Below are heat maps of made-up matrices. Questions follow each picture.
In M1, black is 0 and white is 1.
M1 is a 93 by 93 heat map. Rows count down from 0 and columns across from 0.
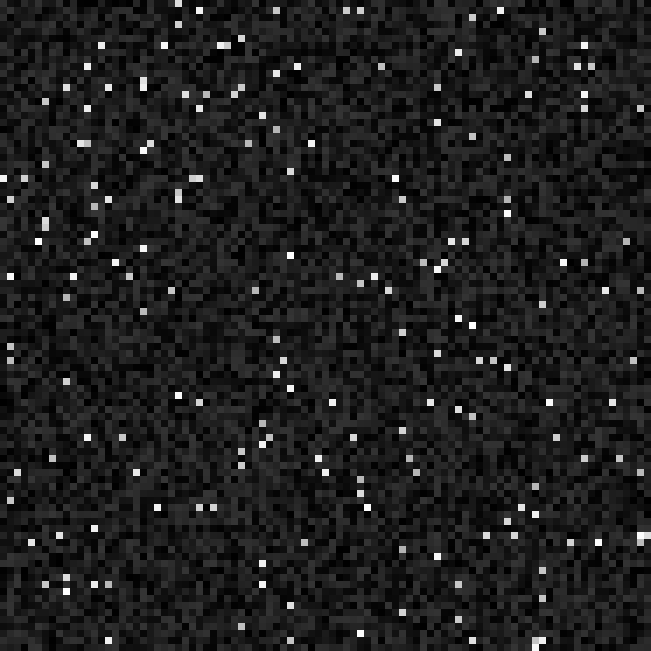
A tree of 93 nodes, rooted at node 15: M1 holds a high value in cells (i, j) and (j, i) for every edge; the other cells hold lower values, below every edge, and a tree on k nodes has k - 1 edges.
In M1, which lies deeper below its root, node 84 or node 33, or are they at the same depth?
the same depth
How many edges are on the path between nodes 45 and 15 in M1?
3
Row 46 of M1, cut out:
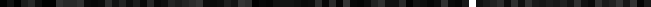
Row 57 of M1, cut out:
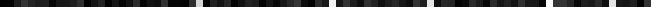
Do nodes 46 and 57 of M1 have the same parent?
no
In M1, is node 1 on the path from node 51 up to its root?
yes
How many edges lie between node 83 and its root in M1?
1
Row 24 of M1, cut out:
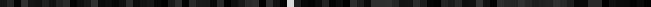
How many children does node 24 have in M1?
0
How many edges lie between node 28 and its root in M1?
1
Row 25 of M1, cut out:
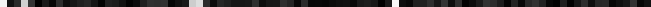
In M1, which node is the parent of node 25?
28
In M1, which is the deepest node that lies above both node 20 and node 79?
12
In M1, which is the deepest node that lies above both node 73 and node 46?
91
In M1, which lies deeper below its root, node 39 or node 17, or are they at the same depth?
the same depth
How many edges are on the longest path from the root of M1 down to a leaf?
4
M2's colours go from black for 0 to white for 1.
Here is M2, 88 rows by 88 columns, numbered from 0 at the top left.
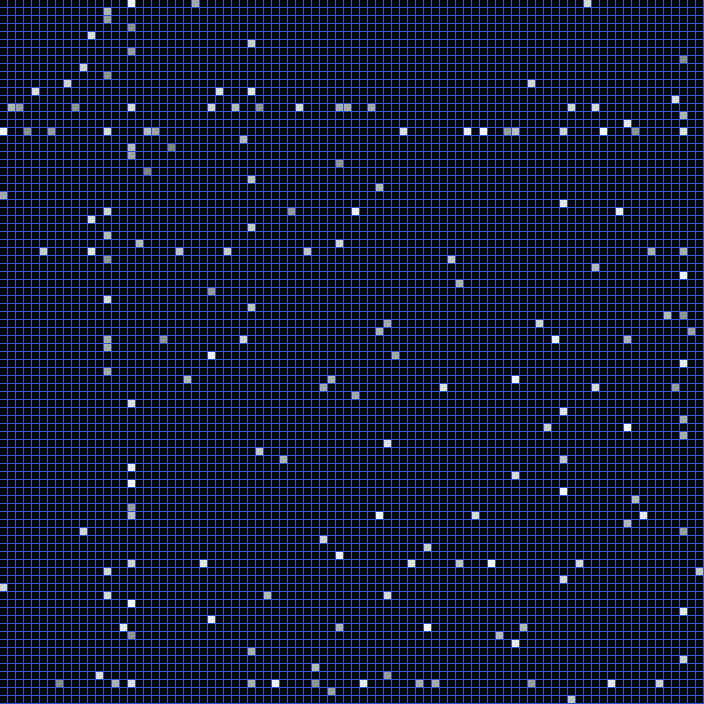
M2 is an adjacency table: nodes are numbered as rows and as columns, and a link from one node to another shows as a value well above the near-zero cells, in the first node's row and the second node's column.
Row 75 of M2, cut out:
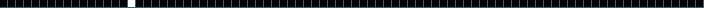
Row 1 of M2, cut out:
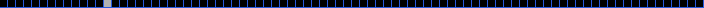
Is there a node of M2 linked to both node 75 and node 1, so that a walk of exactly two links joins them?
no
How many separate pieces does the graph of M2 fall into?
1
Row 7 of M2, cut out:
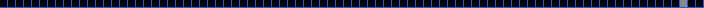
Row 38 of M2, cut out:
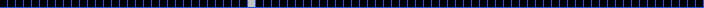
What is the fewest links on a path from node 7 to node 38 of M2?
3
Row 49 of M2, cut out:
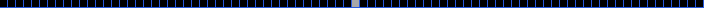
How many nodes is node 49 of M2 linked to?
1
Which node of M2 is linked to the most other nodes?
node 16
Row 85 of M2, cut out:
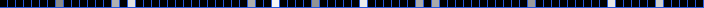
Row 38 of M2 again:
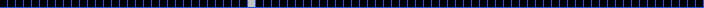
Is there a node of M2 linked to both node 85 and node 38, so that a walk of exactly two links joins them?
yes
